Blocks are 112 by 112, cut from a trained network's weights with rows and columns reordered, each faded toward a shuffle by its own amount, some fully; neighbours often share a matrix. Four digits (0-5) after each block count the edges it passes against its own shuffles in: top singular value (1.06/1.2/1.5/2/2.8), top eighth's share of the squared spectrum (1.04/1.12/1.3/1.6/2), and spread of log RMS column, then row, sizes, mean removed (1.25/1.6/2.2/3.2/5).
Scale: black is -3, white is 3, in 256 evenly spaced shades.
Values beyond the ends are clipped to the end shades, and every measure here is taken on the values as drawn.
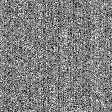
3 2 0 1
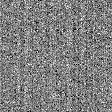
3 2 0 1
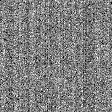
3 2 0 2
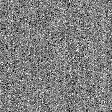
1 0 0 0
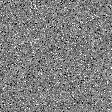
0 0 0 0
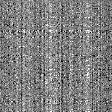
4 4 2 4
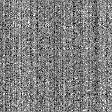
4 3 1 3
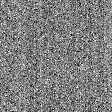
2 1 0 0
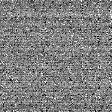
3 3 3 1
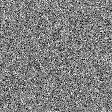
0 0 0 0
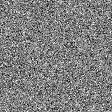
2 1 0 0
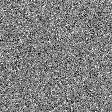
0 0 0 0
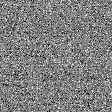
1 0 0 0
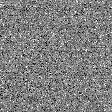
1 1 0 0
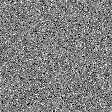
0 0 0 0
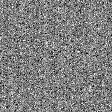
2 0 0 0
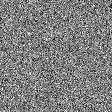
0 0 0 0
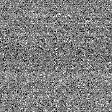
2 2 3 0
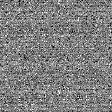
3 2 2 1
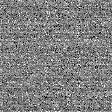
3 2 2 0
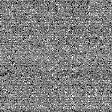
3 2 2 0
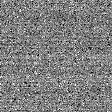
2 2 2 0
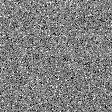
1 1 0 0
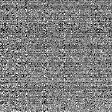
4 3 3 2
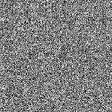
3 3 1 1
